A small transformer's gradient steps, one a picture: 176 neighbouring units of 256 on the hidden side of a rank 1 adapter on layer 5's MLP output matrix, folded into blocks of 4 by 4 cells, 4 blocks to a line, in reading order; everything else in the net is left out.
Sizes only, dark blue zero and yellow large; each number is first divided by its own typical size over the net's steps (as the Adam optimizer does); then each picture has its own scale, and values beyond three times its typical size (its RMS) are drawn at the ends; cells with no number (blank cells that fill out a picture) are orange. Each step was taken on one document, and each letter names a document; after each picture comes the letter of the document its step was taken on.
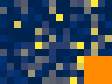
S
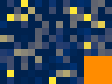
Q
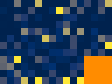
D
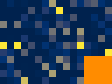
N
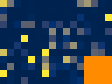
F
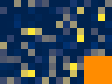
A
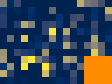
F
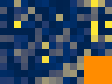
S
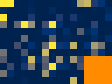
F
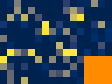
Q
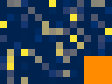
Q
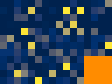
D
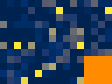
N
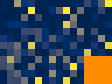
D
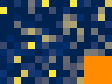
A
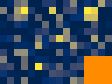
S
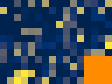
A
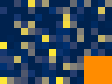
A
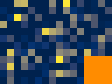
Q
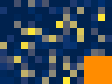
A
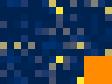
N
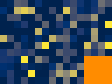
S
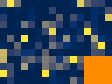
F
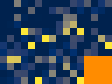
D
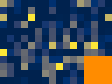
F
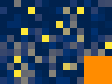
D
